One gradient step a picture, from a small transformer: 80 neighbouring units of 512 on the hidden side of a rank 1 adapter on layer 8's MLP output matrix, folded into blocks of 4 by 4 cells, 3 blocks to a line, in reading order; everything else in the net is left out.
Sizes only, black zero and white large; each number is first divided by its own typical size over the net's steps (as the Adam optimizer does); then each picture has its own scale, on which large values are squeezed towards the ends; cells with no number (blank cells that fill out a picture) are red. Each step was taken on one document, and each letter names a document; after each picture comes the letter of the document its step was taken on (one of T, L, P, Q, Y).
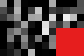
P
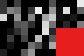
P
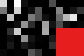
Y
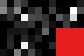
Y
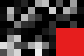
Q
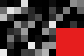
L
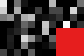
Y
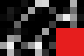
Q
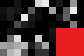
Q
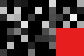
P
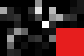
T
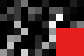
L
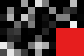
Q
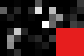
T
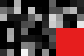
L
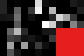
T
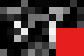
L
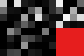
Y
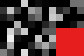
L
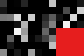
P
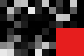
Q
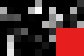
T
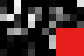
P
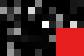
T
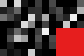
Y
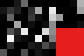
L
